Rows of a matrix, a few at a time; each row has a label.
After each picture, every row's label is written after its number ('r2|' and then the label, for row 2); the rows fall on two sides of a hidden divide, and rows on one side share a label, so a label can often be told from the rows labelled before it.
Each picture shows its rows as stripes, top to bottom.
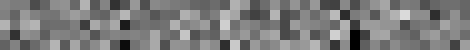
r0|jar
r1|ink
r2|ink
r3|ink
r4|jar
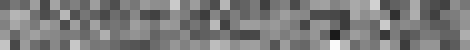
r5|ink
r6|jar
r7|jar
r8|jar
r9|ink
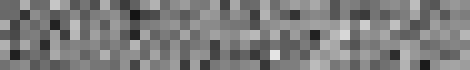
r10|jar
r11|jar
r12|ink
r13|ink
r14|ink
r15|ink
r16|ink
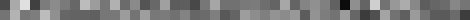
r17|jar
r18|jar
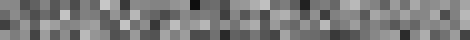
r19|jar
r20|jar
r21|ink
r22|jar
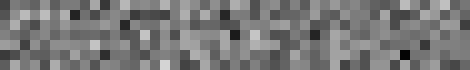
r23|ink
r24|jar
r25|jar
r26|ink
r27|ink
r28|ink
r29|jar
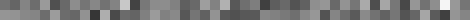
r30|ink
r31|jar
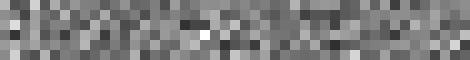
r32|ink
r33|jar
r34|jar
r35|ink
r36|jar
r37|jar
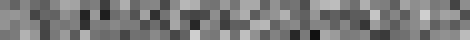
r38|ink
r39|jar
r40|jar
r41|ink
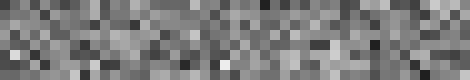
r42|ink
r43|ink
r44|jar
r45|ink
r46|ink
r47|jar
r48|ink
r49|ink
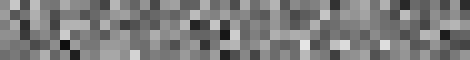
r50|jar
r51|ink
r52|jar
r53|jar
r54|ink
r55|jar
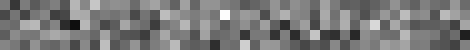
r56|ink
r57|ink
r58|ink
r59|jar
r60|jar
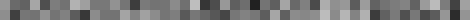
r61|ink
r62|ink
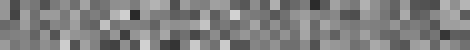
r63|ink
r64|ink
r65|ink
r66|jar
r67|ink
